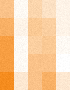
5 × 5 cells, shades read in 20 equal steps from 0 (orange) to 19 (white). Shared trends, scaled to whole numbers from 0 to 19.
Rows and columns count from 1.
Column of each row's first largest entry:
2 2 2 5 2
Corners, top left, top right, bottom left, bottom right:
9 17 0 15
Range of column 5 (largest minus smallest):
4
